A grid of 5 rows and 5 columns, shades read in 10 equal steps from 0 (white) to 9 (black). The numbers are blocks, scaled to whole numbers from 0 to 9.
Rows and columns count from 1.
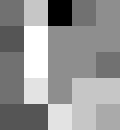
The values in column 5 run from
2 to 5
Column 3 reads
9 4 4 4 1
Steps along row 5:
same down up up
